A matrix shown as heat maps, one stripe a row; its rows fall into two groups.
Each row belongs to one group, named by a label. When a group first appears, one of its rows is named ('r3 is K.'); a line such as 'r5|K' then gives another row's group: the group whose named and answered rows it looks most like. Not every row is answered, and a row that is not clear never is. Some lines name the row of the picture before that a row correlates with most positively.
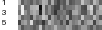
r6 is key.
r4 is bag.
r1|bag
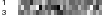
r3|bag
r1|bag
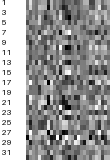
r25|key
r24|bag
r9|key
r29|key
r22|bag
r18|bag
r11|bag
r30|bag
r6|key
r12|key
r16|bag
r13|bag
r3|bag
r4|bag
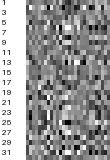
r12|key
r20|key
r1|bag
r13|key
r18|bag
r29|key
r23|key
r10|bag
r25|bag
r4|key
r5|key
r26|key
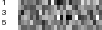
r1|bag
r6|key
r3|key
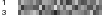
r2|key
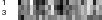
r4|key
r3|bag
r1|bag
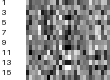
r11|key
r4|bag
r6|bag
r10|bag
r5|key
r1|bag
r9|bag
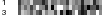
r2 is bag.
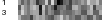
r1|bag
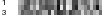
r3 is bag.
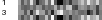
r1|bag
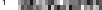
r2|bag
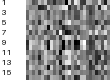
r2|key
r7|bag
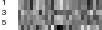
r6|bag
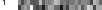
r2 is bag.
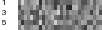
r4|bag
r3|key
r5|key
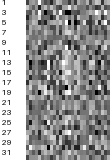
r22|key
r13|key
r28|bag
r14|key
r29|bag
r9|bag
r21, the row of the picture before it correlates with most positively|5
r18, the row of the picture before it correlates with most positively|1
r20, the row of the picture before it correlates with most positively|2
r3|bag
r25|key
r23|bag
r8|key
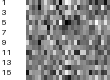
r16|bag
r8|key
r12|key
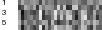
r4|key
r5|bag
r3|key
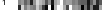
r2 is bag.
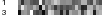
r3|bag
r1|key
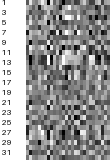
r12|key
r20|bag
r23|key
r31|key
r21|key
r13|key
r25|key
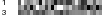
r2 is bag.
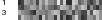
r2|key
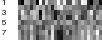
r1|key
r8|bag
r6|bag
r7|bag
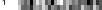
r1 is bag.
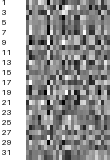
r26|key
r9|key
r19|key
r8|key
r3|key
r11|key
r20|bag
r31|bag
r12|key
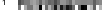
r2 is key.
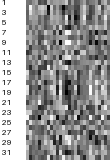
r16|bag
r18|bag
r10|key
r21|bag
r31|bag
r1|key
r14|key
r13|bag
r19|bag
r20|bag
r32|key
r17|bag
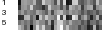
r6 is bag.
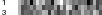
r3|bag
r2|key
